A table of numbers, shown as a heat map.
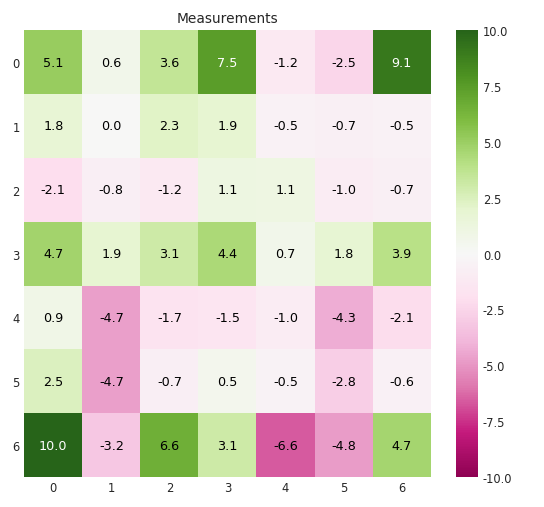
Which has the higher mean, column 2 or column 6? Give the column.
6
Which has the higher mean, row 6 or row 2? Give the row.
6
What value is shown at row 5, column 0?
2.5
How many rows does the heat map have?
7
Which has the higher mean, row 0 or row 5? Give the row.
0
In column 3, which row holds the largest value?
0
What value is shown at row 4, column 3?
-1.5
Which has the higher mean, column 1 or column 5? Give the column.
1
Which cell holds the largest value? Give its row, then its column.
6, 0
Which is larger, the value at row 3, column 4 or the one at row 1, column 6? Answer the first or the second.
the first
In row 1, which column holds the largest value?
2
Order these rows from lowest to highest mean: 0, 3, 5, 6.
5, 6, 3, 0
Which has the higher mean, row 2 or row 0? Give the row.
0
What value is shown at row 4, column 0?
0.9
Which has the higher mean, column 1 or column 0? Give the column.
0
